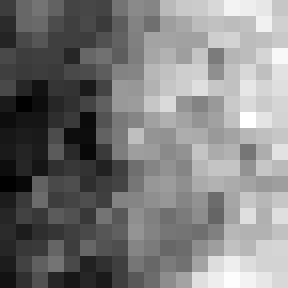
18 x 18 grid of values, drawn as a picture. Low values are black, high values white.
Ninth with the lowest average: middle left. Stripes: none. Slope: up to the right. Grain: blotchy. Average level on the scale: 50%.
